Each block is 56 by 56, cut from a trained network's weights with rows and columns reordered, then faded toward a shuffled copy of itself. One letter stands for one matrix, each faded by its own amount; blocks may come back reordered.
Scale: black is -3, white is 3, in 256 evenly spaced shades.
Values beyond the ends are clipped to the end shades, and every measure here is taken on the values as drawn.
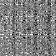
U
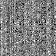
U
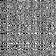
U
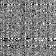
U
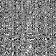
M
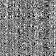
U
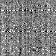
U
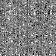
M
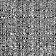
U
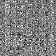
M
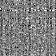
U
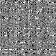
M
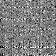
M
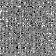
M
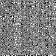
M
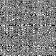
M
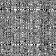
U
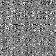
M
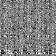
U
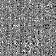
M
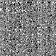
M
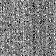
M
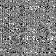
M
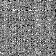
M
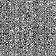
M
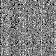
M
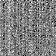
U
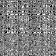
U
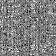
M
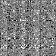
M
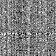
U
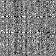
U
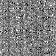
M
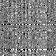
U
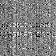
U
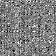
M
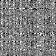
U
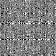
U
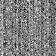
U
